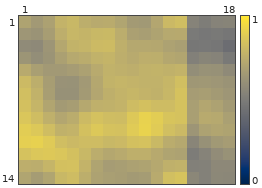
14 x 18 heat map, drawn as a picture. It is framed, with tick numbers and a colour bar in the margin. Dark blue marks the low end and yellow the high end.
The ninth with the lowest average is the top right. On average the colour sits 70% of the way up the scale. No regular stripes run through it. A vertical seam about 80% of the way across splits the table, and the left part is higher.
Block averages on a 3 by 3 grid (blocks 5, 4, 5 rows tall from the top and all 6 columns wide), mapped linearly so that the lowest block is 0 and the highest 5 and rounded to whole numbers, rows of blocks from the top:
2 3 0
3 5 3
5 4 1
